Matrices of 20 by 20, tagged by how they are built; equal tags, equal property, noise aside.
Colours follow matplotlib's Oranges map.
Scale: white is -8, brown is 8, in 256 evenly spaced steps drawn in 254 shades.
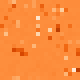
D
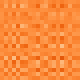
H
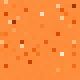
D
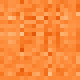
H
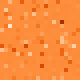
D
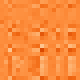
H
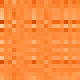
H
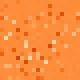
D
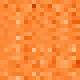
H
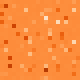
D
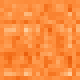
H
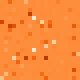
D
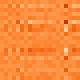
H
